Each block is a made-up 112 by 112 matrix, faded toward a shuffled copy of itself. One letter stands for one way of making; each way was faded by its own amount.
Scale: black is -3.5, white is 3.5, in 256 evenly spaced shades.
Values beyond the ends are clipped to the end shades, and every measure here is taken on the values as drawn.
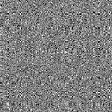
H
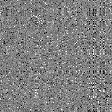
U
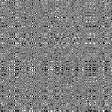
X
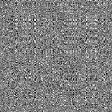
H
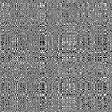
X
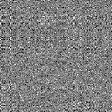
H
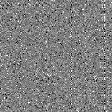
U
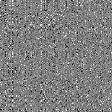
U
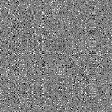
U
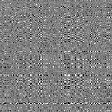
X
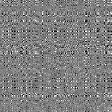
X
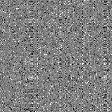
U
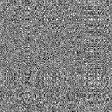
H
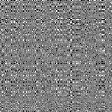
X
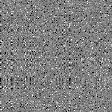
U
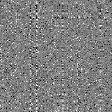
U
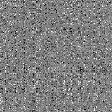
U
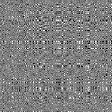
X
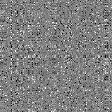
U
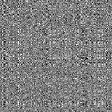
H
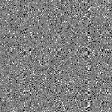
U
